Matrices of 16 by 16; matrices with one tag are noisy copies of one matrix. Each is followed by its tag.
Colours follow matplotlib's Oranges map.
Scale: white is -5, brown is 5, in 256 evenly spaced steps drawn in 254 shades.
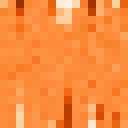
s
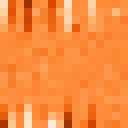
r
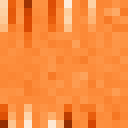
r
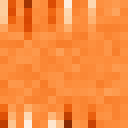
r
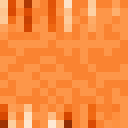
r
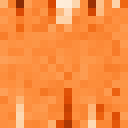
s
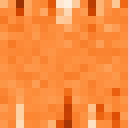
s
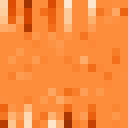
r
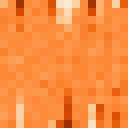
s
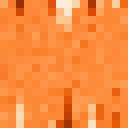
s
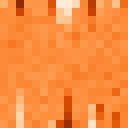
s
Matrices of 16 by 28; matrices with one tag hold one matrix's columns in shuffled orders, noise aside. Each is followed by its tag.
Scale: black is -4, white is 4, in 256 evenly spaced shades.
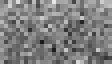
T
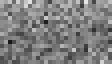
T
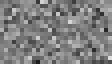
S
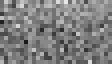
T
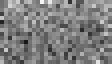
T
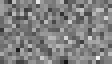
S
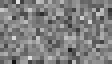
S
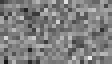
S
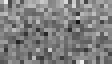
T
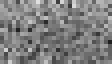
T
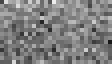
T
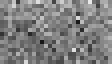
T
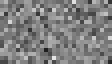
S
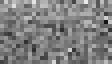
T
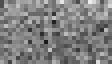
T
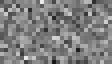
S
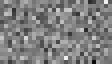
S
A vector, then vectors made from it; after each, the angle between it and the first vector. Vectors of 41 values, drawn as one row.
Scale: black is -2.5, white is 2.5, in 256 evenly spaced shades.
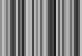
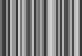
nearly opposite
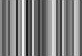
nearly opposite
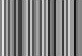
partly aligned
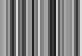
nearly parallel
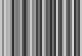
partly aligned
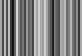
partly aligned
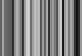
partly aligned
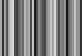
partly opposed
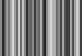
nearly opposite
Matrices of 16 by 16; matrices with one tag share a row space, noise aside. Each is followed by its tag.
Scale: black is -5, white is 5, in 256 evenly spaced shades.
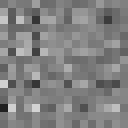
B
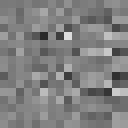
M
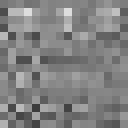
B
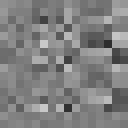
M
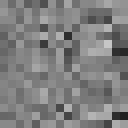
M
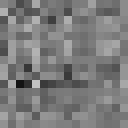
B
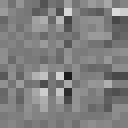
M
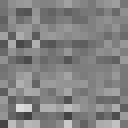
B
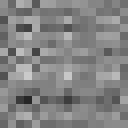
B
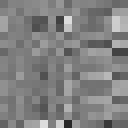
M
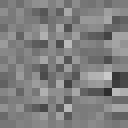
M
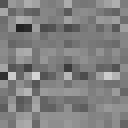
B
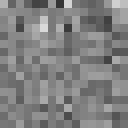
M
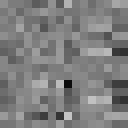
M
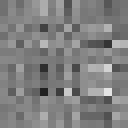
M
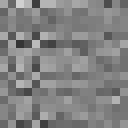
B
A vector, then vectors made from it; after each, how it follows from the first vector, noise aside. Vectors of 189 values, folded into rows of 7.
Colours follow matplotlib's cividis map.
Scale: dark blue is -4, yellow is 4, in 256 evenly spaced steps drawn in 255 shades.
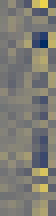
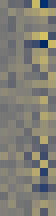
sign-scrambled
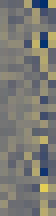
sign-scrambled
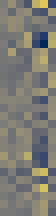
copied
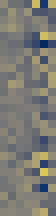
sign-scrambled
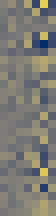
sign-scrambled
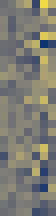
sign-scrambled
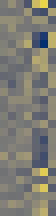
copied
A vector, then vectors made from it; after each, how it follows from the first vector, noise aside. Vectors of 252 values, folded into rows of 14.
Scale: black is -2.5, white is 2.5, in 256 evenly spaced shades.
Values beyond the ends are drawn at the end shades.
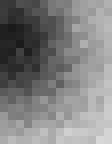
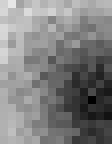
reversed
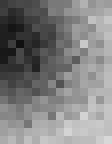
copied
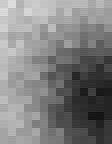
reversed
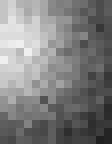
negated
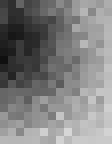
copied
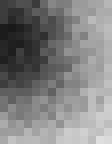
copied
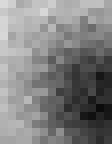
reversed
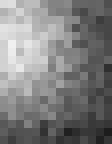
negated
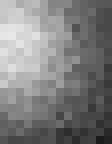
negated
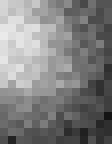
negated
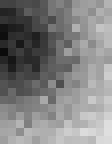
copied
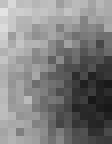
reversed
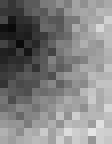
copied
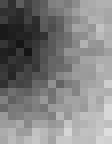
copied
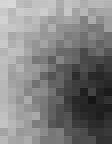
reversed
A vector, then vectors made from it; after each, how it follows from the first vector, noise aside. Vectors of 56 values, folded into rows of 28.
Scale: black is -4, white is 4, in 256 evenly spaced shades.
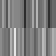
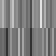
reversed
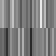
reversed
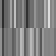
wrapped around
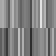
reversed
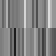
negated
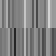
negated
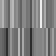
reversed
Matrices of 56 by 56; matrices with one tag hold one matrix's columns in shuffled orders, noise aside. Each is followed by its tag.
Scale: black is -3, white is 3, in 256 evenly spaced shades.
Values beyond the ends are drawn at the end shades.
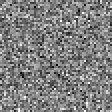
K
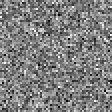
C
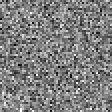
K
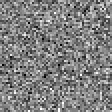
K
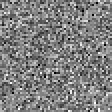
K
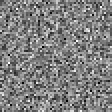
C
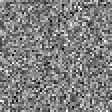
C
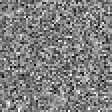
K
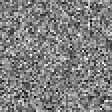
C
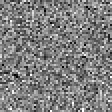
K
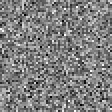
C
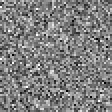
C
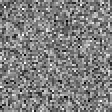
C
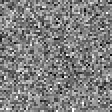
K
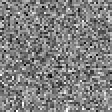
K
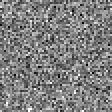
K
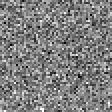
K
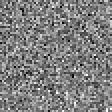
K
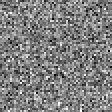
K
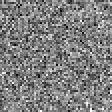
K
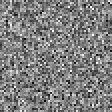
C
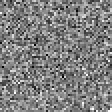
K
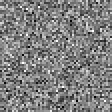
C
